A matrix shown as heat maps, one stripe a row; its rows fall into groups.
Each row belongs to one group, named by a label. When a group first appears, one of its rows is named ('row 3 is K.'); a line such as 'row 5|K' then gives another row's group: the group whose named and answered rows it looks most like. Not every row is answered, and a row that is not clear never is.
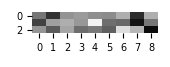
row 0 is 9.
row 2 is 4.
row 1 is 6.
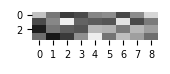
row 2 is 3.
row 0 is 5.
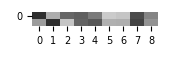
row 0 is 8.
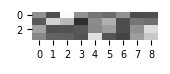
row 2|5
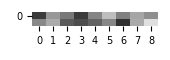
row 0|3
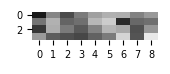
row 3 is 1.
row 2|8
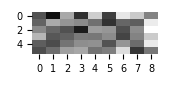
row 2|5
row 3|5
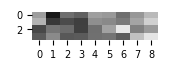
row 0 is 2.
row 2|8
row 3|5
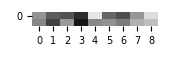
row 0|5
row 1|2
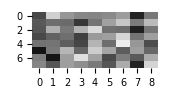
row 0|6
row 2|6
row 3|8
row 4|4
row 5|3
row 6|9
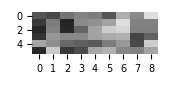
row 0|1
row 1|8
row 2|8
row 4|1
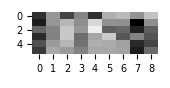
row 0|8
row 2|6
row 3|3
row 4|6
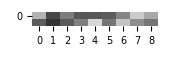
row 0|2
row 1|4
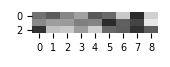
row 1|1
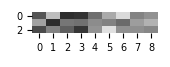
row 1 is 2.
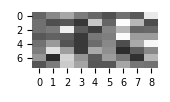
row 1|4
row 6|9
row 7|9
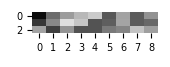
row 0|6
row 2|2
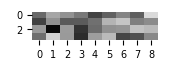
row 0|1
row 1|8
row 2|2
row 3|3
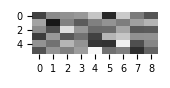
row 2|9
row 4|9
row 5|6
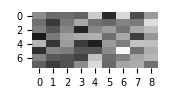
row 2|2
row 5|8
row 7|4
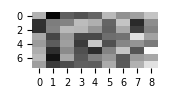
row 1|6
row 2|6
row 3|2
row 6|2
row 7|5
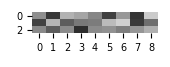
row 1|8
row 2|2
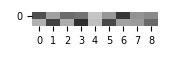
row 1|4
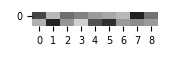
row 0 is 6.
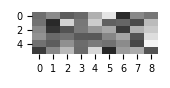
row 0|3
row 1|9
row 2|5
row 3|1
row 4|1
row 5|4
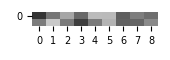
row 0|3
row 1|3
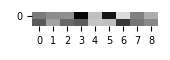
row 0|4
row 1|3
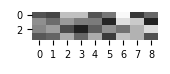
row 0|9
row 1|4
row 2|5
